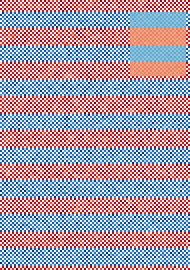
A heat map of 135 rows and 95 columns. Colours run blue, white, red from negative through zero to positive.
Stripes: horizontal, repeating 8 times. Calmest part: top right. Odd patch: calmer, in the top right.
